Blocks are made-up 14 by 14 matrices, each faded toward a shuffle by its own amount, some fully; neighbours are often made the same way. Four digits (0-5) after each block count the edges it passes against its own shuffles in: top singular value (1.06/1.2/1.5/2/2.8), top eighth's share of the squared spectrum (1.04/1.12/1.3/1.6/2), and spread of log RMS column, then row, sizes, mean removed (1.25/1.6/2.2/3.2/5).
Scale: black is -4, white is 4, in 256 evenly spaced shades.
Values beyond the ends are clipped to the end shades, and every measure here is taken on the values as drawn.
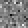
0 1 0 0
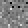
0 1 0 0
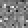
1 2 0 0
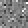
0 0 0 0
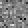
0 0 0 0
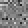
3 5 0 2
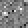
0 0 0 0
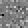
0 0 0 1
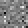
2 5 1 1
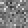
1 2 0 0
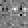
3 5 0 2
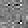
3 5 1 1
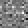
2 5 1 1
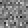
1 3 0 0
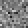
0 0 0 0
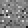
1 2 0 1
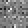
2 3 0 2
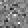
1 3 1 0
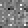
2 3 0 0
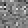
2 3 0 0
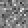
1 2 0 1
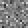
0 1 0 0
